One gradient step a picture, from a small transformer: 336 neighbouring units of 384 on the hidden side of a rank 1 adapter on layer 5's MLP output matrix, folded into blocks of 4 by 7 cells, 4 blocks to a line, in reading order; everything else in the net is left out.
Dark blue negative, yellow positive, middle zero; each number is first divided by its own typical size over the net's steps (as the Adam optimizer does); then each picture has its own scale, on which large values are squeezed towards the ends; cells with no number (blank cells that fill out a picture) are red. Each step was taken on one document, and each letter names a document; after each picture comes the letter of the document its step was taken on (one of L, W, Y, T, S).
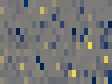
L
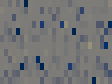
L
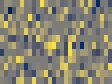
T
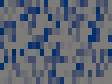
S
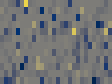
L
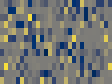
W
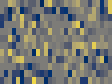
W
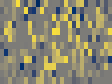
S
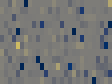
L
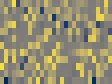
S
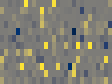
L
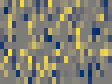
S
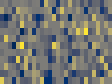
W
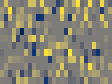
T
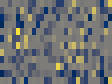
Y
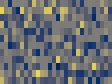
W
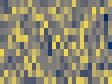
W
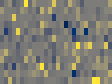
L
